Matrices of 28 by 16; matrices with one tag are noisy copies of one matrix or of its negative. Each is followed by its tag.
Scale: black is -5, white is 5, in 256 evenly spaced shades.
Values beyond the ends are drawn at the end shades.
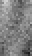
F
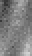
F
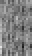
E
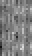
E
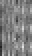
E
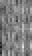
E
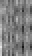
E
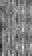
E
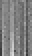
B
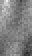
F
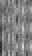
E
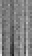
B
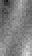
F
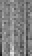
B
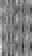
E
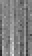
B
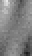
F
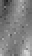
F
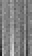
B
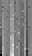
B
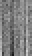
B
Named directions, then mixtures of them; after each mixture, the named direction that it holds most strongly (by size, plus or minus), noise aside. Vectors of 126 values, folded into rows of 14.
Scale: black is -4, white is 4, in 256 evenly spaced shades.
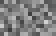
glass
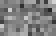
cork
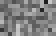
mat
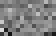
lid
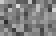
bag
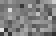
lid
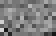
lid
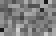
mat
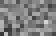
glass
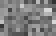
cork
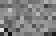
lid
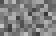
glass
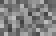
glass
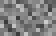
glass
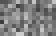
bag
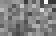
mat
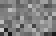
lid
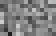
mat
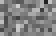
mat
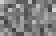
bag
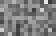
mat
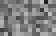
mat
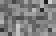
mat
